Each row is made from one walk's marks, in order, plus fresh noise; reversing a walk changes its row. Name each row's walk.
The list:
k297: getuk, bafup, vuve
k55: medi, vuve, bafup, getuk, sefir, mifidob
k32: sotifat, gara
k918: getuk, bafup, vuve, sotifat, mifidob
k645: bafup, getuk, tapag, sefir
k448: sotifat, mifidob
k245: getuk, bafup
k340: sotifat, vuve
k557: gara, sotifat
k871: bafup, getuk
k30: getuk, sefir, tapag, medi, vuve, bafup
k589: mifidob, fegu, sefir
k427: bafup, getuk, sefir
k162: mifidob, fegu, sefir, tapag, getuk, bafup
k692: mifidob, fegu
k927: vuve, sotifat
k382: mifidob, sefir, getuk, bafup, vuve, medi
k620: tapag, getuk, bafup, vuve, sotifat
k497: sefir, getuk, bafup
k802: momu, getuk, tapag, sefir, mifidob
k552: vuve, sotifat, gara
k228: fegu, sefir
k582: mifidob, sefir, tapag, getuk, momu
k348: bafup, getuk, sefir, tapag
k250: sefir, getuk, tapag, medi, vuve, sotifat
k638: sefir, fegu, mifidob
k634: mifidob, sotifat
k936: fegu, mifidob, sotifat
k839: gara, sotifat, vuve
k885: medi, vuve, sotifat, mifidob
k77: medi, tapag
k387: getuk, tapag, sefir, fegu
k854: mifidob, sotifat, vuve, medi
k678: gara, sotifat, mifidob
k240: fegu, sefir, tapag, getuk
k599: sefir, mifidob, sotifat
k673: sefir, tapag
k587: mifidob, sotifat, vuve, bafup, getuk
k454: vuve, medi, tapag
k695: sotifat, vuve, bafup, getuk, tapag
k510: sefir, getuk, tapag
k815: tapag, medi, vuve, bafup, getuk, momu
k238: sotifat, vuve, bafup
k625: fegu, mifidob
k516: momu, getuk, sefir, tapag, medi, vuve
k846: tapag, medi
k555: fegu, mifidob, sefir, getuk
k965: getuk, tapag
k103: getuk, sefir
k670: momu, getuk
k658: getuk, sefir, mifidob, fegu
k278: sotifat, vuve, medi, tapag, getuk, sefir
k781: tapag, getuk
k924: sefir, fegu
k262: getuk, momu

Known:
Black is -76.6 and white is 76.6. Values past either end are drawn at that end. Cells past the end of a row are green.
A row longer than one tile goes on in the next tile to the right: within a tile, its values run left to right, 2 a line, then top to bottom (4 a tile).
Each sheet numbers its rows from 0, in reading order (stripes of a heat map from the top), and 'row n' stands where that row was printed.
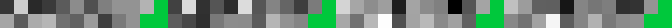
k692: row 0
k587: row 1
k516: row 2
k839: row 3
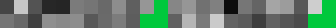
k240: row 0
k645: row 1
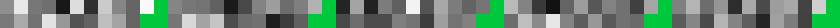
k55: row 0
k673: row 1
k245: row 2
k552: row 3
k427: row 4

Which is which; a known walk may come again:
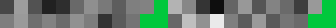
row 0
k965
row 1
k552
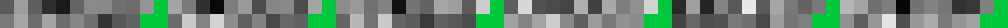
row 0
k510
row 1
k32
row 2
k645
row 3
k625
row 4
k245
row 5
k340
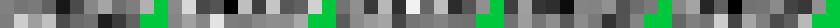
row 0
k673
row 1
k918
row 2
k30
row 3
k695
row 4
k620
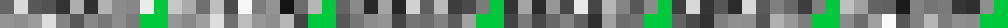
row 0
k638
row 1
k382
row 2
k238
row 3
k497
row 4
k587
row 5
k839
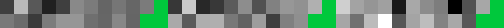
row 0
k781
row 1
k692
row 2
k516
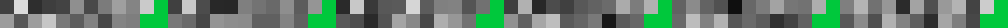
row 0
k658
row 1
k240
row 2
k871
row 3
k387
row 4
k348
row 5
k427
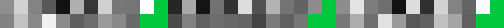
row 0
k802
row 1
k162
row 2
k55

